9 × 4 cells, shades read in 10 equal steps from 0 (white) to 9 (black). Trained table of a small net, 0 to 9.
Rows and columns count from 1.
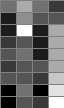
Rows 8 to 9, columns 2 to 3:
5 9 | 6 7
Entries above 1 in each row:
4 4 3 4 4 4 4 3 3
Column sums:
65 41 64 28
